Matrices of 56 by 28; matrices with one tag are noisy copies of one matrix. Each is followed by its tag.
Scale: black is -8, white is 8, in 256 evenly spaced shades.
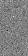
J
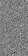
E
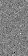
E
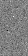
J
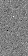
J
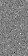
E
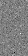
E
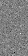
E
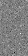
E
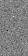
J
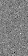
E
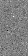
J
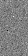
J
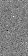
J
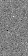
J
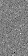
E
